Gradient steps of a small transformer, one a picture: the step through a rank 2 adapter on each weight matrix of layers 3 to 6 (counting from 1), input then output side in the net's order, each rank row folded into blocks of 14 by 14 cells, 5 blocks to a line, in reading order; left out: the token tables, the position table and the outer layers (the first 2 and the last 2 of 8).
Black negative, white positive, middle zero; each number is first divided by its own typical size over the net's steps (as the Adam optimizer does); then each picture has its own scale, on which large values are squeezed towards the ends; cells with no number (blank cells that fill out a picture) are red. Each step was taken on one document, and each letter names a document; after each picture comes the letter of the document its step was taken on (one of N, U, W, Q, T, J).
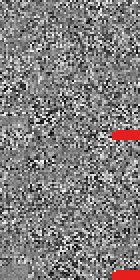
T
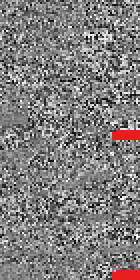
T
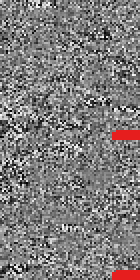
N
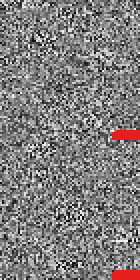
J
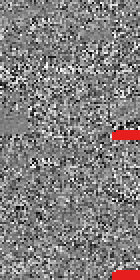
T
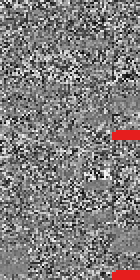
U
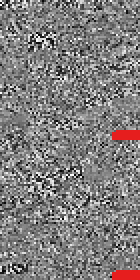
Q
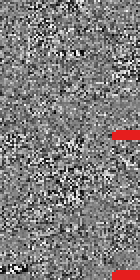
Q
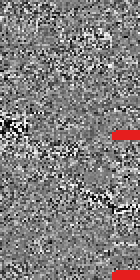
N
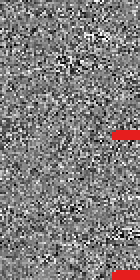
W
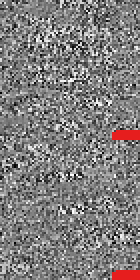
T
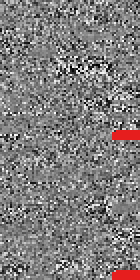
W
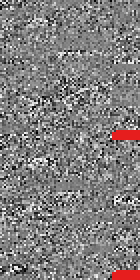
Q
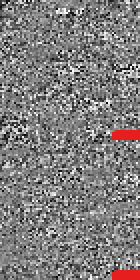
W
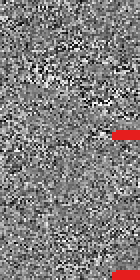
N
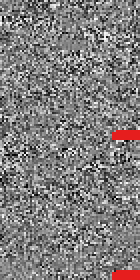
W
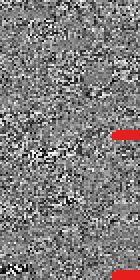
N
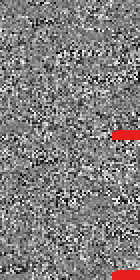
Q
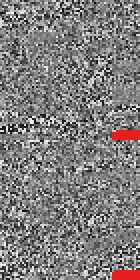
J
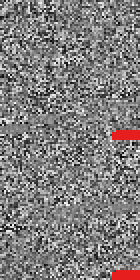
U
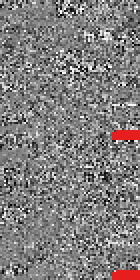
W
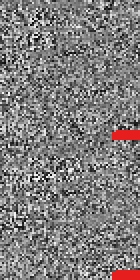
T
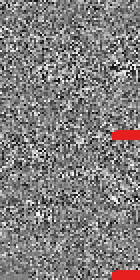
Q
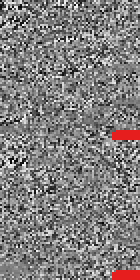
U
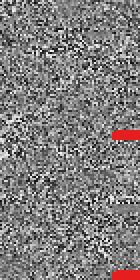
U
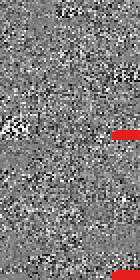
W
